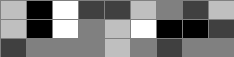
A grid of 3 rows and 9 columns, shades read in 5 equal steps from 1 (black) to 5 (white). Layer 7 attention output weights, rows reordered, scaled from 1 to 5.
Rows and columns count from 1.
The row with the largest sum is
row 1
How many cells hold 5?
3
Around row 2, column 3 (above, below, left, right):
5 3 1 3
